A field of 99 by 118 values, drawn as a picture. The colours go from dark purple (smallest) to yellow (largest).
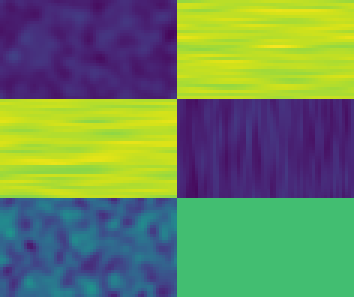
The table splits into 3 rows of 2 panels. Panel 1,1: very low, blotchy, faint in contrast. Panel 1,2: very high, streaked across, faint in contrast. Panel 2,1: very high, streaked across, faint in contrast. Panel 2,2: very low, streaked downward, faint in contrast. Panel 3,1: low, blotchy. Panel 3,2: high, flat.
